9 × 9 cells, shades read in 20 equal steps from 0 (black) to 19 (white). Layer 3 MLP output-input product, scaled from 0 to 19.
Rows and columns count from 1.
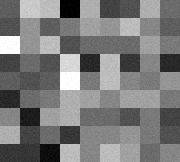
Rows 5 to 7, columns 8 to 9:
9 11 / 12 9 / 9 5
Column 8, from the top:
13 10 12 10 9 12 9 9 8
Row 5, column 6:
14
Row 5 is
7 6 7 19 9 14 10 9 11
